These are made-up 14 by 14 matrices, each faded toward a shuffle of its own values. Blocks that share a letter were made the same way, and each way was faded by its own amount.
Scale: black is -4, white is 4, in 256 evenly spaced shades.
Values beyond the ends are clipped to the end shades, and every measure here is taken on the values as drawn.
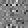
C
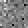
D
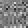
C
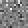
D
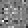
C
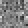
C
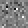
D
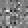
C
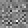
C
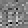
C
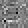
C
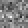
C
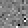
D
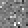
D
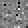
D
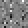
D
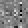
C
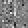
D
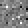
D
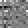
C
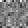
C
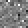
D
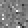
D
